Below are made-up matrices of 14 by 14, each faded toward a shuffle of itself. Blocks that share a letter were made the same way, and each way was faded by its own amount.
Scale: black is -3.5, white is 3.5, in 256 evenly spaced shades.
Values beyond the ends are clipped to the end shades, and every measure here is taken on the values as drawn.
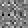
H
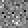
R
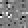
H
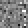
R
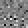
H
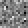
R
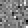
R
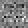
H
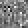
R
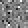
R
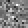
R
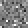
R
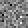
R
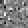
R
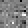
H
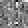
R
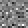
H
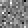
R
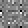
H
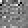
H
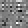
H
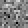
R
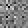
H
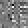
H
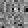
H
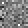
R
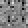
H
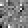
H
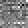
H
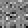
H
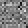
H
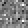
R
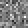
R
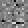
H
